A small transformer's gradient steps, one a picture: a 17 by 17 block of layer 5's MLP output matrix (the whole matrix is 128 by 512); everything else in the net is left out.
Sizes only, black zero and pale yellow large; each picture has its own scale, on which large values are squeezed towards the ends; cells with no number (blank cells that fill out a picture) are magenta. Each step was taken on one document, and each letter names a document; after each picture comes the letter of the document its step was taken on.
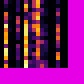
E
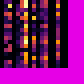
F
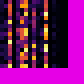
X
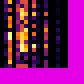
X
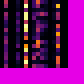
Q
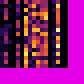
E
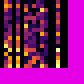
E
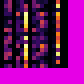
Q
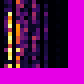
X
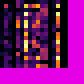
E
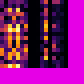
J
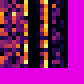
J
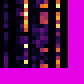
Q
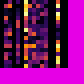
E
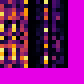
J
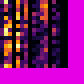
X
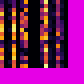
J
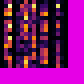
F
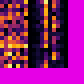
J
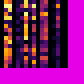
F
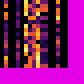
E
